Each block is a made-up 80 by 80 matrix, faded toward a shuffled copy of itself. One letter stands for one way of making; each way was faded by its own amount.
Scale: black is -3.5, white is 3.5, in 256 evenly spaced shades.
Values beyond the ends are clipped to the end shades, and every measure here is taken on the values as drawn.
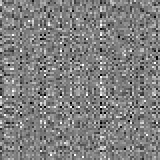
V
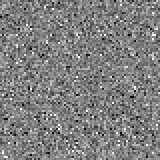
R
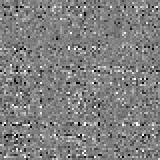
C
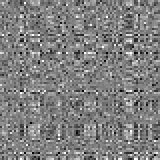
V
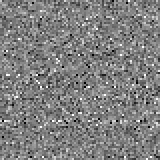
R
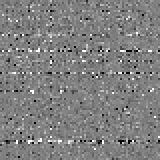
C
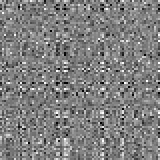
V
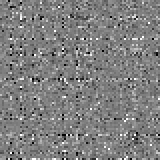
C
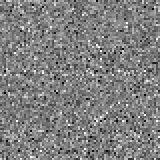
R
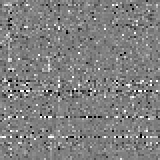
C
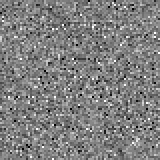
R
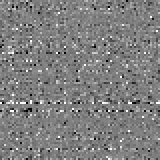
C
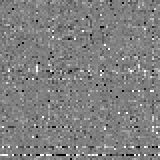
C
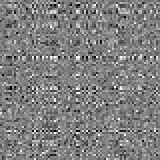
V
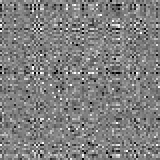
V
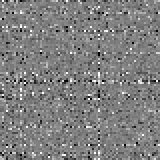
C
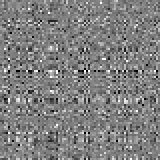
V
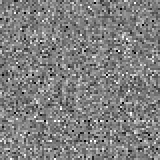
R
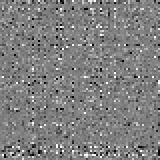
C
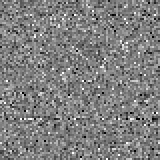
R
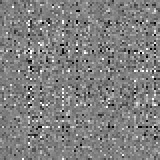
C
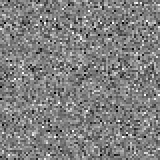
R
